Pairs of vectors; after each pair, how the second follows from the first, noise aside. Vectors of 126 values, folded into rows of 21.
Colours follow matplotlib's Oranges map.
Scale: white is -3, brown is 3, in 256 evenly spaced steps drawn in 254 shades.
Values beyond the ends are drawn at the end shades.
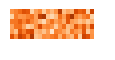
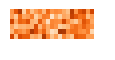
reversed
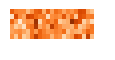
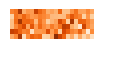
wrapped around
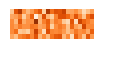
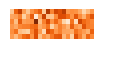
copied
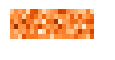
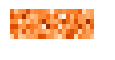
reversed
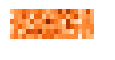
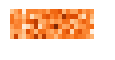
reversed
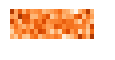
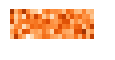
reversed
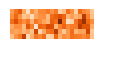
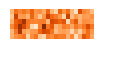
reversed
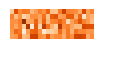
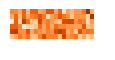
wrapped around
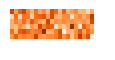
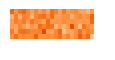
shrunk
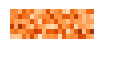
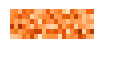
copied
